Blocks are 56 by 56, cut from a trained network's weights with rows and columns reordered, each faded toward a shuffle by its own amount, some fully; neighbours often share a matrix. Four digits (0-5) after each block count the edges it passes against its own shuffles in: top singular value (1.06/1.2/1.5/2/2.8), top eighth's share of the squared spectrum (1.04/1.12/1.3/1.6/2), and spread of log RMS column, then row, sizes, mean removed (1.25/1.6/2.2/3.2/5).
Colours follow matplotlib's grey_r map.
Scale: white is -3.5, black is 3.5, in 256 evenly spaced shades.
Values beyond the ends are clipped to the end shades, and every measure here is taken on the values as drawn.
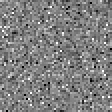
0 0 0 0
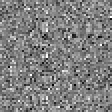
3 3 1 2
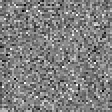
2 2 0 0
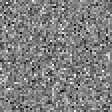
0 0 0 0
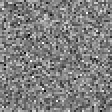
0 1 0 0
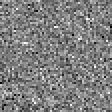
0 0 0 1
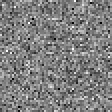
3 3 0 1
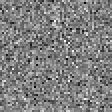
0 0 0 0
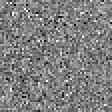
1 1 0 1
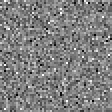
0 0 0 0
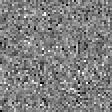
2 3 1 1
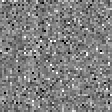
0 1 0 0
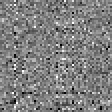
3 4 2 2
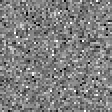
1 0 0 0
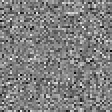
3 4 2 3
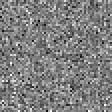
0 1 0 0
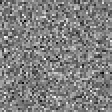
2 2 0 1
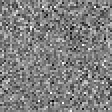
2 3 0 2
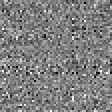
2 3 2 2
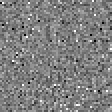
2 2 0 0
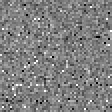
2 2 0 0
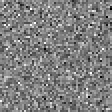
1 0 0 0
